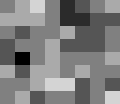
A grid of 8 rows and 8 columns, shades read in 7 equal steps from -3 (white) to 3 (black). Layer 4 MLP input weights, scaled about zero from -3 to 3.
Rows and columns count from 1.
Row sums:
-1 3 2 3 2 -3 -3 -1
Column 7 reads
0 1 1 1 0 0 0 0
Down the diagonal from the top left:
0 -1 0 -1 0 -1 0 -2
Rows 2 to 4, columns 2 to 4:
-1 -1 0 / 1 0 0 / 0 0 -1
